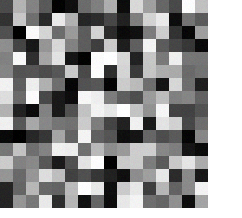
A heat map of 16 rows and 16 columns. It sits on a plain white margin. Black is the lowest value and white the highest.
No seam splits the table. There is no overall slope. The ninth with the lowest average is the top middle. Neither half mirrors the other.
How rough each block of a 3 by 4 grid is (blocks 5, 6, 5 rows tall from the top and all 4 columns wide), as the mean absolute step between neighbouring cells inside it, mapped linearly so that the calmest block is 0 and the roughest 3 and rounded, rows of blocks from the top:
2 2 2 2 / 2 1 2 0 / 0 3 1 2
